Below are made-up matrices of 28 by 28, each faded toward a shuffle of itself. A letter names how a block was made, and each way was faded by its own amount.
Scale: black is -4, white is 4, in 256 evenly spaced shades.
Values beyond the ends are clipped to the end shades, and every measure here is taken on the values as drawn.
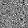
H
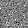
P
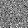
H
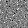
P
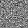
H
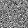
H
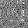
H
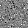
P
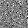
P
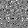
H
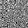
H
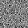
H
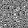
H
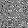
H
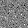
P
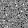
P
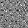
H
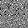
H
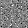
P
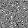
P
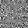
H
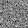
P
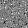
P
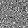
H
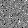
P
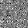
H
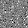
P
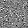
P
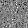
H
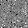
P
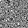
H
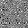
H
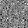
H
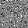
H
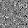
H
